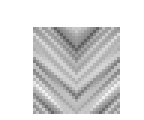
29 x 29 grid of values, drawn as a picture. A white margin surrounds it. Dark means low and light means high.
It is mirror symmetric from left to right. Overall the values sit about 70% of the way up the scale. The ninth with the lowest average is the top middle. No single row or column stands out from its neighbours.
